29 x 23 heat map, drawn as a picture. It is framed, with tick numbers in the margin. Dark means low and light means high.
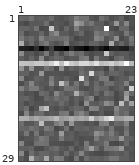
Average level on the scale: 40%. Histogram: skewed, a long tail of high values. Slope: none. Odd lines: rows 7, 10 and 21.
